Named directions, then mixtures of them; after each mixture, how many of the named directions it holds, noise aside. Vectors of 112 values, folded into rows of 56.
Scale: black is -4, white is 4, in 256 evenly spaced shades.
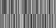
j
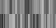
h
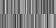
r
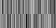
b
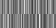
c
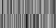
three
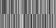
one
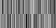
one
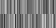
three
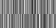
one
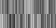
two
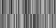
three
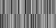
three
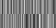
three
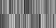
three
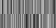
three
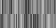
three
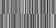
three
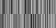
three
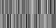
two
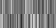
three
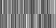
one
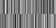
one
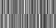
one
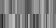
one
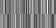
three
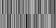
one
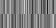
three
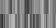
one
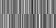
one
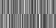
one
